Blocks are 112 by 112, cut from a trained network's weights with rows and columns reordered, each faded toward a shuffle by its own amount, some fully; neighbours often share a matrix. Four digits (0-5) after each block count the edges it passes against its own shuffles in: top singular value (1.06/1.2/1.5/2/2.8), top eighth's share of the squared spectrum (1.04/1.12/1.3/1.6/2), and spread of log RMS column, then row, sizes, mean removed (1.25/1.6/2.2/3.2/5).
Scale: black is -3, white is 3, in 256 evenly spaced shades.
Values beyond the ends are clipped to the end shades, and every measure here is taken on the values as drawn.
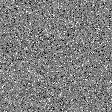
0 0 0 0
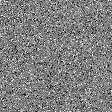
0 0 0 0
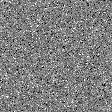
0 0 0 0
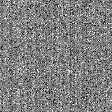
3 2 0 2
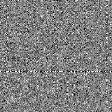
3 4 3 2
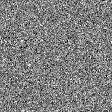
2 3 0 1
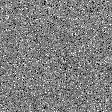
0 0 0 0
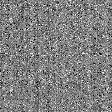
2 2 0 2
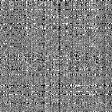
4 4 1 4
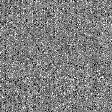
2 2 0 2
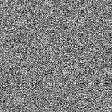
4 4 0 2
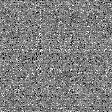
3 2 2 1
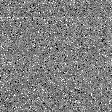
1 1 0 0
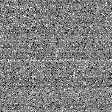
2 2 2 1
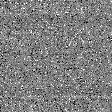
1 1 1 0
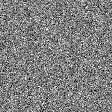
1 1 0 0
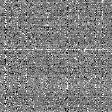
3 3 3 1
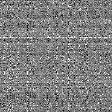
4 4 4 2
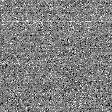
2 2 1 0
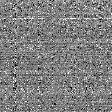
3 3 3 2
